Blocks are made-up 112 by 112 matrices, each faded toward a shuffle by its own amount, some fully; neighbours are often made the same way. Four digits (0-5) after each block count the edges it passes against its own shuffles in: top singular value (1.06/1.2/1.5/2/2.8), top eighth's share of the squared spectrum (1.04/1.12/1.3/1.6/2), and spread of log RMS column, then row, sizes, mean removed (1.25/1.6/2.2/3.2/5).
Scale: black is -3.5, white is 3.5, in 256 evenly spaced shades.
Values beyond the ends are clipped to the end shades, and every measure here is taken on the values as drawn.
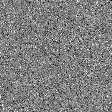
0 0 0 0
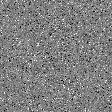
1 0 0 0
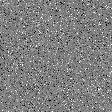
0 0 0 0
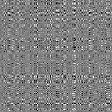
5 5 4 4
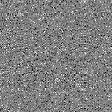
4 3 1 1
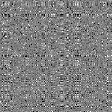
5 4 3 3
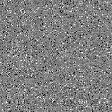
4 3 1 1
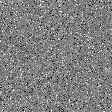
2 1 0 0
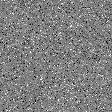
0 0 0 0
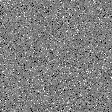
2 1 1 0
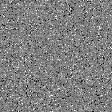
3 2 0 1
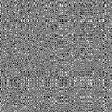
5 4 3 3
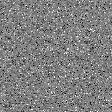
3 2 0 0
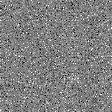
4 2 1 1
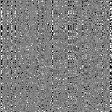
5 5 4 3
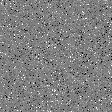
0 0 0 0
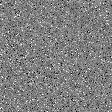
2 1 0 0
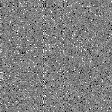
4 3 2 1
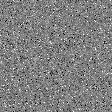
0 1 0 1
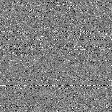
2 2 0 4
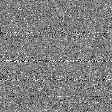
2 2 0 3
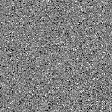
4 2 1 1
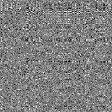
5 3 2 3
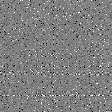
4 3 1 2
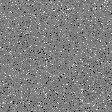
2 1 0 0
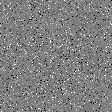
0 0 0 0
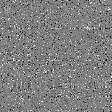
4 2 0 1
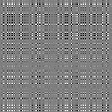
5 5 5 5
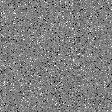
3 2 1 0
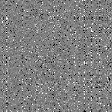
4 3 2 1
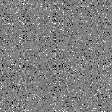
4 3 2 1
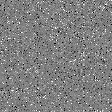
3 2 1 0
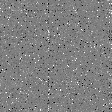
3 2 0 0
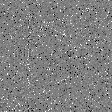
3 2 0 0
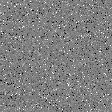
3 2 1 1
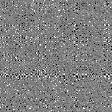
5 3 2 2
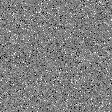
2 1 0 0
